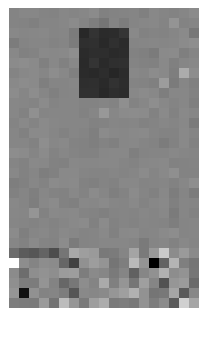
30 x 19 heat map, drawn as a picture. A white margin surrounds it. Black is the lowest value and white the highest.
The top part is calmer, up to a seam about 80% of the way down. The ninth with the lowest average is the top middle. Overall the values sit about 50% of the way up the scale. In the top middle lies a patch that is lower than the rest.
